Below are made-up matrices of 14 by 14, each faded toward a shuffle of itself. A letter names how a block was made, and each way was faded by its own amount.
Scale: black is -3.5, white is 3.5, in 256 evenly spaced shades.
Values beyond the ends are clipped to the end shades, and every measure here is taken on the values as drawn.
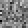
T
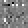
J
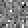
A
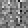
A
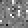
J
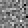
T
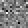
A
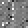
J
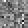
A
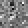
A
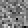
T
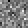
T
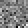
T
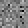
A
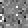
J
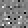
J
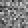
T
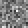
T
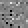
J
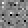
J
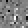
J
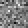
T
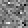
T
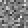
T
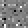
J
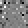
J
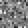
A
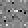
J
